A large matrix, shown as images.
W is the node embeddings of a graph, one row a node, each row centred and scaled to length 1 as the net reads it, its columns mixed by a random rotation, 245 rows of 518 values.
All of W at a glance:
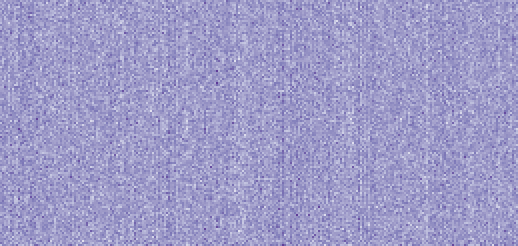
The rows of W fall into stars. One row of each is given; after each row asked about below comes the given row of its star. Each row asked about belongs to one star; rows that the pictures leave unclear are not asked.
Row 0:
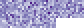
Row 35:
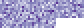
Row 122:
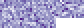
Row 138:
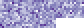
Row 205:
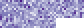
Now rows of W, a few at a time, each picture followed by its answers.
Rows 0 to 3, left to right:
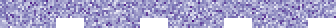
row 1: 205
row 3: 122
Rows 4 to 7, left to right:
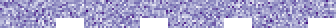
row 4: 122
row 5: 138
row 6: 138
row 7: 35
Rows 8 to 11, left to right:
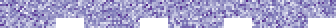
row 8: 35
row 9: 122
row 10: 0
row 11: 205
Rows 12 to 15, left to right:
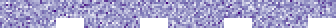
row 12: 35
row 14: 122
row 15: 205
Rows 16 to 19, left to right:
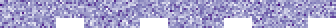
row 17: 0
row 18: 138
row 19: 205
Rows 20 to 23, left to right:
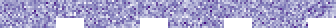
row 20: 35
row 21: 35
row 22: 138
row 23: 122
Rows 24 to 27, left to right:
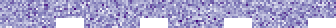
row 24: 122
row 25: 0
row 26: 205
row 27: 138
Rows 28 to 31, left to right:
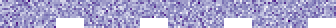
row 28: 205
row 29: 0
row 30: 0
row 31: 138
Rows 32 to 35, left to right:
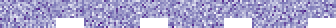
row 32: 138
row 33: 138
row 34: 0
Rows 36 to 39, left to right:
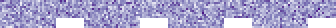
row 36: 0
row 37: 35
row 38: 35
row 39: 122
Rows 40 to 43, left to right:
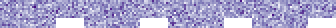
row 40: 35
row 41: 122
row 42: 205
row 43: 35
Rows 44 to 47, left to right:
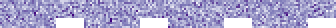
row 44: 122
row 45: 35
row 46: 205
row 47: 122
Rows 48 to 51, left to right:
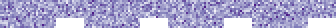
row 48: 0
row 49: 122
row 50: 122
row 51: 35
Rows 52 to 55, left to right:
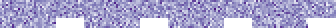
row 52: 35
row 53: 0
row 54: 0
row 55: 122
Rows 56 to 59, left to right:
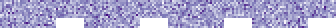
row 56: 138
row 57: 35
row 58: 35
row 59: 138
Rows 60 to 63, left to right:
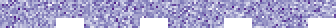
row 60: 35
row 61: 0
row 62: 35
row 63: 122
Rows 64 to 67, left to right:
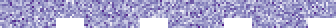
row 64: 0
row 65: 122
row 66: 122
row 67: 138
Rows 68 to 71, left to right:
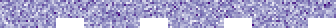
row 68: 0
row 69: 122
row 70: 138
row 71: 0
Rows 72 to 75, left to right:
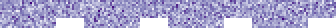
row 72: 0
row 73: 205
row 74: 138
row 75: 35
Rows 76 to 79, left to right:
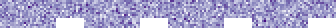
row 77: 138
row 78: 0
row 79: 205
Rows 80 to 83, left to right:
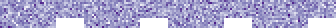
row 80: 35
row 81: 122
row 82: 35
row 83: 35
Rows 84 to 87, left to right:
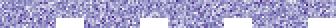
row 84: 35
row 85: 35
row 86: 122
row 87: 122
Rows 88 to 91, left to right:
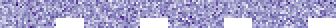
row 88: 122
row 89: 138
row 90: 205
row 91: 205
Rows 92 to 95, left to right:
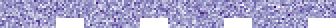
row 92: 35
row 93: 138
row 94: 122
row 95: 35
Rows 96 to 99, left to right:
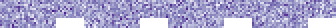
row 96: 35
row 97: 122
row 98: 35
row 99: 138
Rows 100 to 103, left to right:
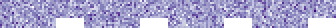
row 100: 138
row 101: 122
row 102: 122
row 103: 0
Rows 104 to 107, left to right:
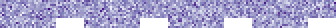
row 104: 138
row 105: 35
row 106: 205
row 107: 138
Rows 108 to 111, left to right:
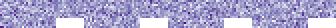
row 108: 205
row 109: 138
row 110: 138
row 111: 122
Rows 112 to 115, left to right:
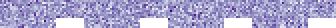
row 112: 122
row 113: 122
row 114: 138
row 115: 0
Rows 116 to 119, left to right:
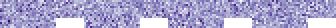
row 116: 122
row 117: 205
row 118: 0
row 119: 122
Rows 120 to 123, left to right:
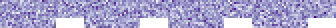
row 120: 0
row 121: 0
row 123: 122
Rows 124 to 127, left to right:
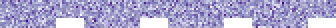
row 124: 0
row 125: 205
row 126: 122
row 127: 0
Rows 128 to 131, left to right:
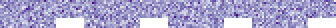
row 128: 122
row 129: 0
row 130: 0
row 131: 138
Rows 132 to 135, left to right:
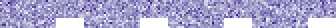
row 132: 0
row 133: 138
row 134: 122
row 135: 205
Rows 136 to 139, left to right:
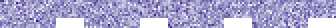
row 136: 35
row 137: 0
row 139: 0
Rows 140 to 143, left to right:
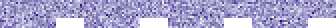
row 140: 35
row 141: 138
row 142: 138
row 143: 122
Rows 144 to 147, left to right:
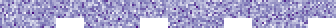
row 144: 138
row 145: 205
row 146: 205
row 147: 35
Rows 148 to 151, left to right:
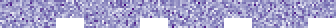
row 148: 0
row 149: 205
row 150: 0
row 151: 35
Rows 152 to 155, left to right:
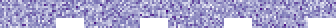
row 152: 122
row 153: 122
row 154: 0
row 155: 138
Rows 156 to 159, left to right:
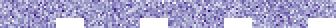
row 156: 122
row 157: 122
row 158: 35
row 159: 122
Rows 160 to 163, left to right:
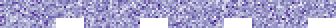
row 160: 138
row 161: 35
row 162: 138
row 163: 35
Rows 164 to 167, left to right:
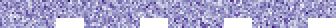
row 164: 138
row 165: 205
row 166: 0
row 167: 0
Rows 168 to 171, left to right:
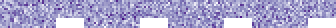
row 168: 205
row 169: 138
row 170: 35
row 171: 35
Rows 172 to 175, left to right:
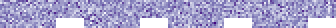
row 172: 0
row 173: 122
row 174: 138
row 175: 205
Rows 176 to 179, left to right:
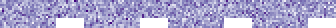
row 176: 138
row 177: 138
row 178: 205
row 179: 205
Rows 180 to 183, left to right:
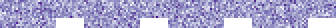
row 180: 138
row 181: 35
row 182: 0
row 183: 35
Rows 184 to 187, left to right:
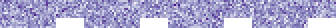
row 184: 122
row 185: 0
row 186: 35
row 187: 138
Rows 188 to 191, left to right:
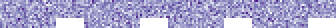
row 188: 35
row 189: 122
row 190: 0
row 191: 0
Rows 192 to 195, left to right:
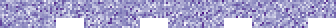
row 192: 35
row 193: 138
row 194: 0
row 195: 138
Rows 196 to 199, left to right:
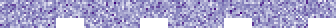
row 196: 0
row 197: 0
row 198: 0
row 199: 0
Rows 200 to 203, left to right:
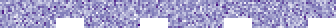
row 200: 138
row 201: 0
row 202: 205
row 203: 0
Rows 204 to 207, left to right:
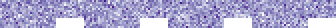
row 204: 138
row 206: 138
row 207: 138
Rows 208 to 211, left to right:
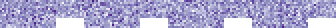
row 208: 0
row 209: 122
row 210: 205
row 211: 122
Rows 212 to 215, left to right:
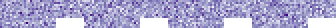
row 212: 138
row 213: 205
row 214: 122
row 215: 122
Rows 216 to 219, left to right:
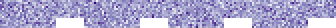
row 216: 35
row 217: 0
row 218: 122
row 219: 35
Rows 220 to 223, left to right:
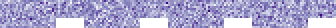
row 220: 35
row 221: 138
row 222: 35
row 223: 0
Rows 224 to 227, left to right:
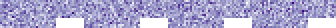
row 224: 0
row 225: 35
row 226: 35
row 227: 35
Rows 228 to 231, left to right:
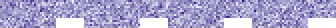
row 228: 0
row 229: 122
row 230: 138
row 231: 138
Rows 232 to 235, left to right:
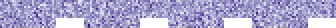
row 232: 35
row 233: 0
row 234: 0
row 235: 205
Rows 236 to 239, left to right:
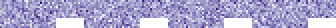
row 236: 35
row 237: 138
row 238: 138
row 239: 0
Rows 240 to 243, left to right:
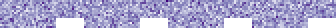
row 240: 205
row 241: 205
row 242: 0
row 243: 35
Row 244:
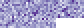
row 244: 122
